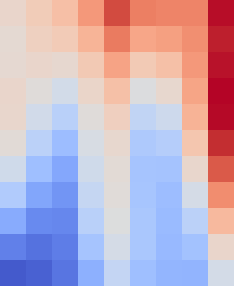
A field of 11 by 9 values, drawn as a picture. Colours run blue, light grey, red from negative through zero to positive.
Ninth with the lowest average: bottom left. Grain: streaks running down. Roughest part: middle right. Ninth with the highest average: top right. Calmest part: top left. Lone odd cells: none. Slope: up to the top right.
